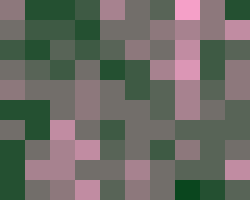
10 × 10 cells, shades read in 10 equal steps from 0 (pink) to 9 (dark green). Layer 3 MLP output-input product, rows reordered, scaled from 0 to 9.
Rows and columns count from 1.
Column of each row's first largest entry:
2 4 2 5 6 1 2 1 1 8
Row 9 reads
8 3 3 5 5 3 5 6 6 2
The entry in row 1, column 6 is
5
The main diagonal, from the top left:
4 7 6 5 5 5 5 4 6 6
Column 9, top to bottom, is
4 4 7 7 6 5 6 6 6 8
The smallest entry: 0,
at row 1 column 8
